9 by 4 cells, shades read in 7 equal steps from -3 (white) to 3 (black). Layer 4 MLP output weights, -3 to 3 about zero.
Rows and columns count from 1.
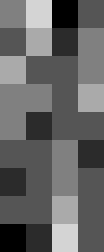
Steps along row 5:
up down same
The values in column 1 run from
-1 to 3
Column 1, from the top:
0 1 -1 0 0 1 2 1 3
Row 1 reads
0 -2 3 1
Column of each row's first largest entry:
3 3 2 3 2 4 1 1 1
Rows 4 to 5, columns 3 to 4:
1 -1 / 1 1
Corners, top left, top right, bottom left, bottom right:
0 1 3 1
